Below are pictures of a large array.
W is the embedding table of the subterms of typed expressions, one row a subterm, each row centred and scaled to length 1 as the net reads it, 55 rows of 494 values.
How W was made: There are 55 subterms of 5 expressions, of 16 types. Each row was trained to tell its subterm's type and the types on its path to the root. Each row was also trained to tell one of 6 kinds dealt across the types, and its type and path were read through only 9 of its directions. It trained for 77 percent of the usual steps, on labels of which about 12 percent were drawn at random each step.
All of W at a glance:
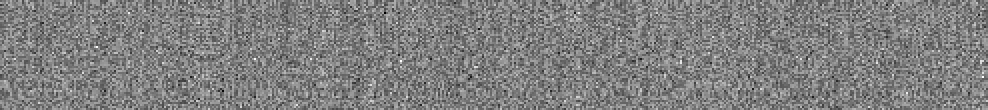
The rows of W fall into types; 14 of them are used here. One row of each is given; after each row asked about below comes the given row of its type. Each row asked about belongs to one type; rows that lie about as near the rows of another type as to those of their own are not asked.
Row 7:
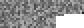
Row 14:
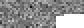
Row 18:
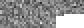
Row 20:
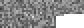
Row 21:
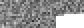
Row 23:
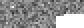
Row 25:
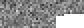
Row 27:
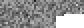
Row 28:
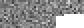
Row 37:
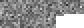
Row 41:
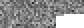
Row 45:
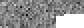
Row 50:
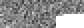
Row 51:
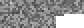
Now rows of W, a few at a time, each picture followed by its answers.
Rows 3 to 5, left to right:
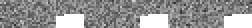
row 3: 18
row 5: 21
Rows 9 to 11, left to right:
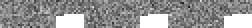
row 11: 28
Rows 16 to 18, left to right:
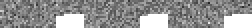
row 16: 37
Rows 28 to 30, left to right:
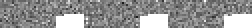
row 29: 18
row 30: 7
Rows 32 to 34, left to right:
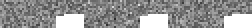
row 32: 18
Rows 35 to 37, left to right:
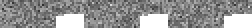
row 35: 28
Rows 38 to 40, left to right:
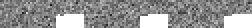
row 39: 45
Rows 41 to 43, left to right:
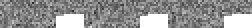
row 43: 41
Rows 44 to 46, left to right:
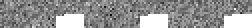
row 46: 37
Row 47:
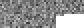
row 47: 37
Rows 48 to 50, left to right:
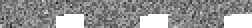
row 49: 14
